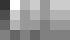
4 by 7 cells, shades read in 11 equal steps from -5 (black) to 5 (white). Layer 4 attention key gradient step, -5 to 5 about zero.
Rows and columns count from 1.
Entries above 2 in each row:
4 1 0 0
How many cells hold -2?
1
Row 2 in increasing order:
-2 1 1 2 2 2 3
